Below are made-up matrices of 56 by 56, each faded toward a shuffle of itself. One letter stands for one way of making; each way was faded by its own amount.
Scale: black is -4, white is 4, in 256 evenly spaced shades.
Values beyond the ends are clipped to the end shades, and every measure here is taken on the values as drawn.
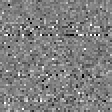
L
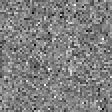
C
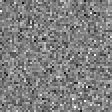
C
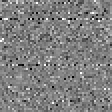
L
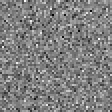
C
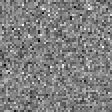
C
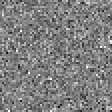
C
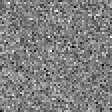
C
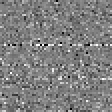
L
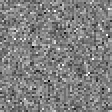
C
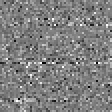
L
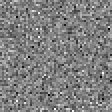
C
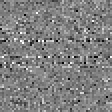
L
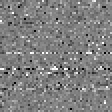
L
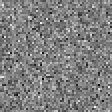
C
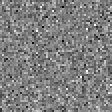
C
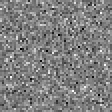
C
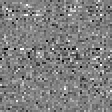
L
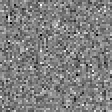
C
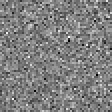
C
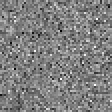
C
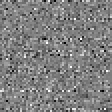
L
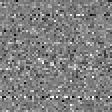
L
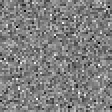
C
